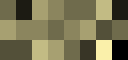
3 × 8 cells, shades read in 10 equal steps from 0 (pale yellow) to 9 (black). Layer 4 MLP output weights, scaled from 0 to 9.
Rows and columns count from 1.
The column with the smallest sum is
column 7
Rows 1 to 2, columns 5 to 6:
5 5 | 4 3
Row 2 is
3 4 4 5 4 3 6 5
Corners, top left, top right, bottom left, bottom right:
5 8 6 9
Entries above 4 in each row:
5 3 5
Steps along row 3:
same down up up up down up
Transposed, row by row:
5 3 6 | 8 4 6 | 3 4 2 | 4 5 3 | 5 4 5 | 5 3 7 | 2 6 0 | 8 5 9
